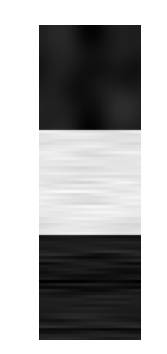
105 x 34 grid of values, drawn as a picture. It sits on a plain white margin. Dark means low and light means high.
The table splits into 3 rows of 1 panel. Panel 1,1: very low, smooth, faint in contrast. Panel 2,1: very high, streaked across, faint in contrast. Panel 3,1: very low, streaked across, faint in contrast.
